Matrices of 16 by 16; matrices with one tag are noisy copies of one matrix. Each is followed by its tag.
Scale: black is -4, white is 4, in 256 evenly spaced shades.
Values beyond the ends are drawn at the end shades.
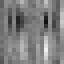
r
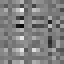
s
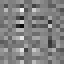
s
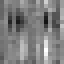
r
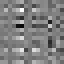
s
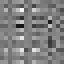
s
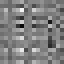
s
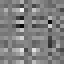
s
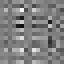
s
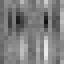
r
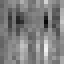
r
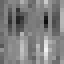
r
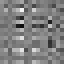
s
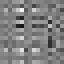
s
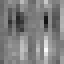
r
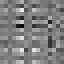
s
